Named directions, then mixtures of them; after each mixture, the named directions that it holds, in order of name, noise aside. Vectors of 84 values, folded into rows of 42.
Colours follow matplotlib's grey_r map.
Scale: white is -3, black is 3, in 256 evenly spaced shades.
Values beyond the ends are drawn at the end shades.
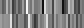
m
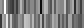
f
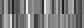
f, m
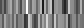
f, m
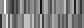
f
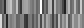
f, m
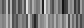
m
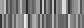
f, m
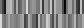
f, m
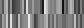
f, m
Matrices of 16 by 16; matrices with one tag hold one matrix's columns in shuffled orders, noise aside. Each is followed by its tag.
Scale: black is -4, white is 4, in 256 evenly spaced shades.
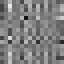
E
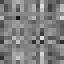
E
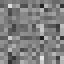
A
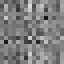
E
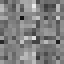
E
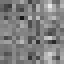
E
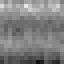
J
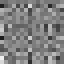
A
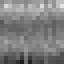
J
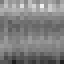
J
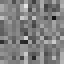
E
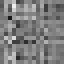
E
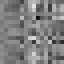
E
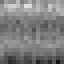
J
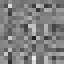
A
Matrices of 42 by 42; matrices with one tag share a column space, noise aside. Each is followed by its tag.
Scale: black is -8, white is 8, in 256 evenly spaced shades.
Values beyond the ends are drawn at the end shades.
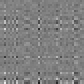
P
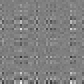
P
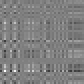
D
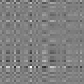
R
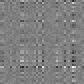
R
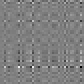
R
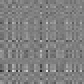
D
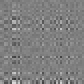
P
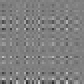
P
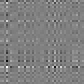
R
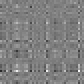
D
